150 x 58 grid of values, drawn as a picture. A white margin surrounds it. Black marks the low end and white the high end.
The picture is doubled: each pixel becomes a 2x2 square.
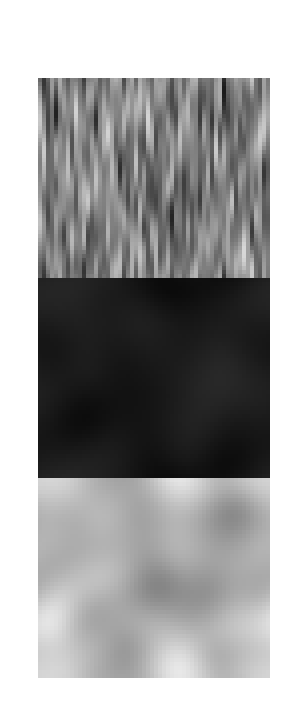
The table splits into 3 rows of 1 panel. Panel 1,1: middling, streaked downward, strong in contrast. Panel 2,1: very low, smooth, faint in contrast. Panel 3,1: high, smooth.
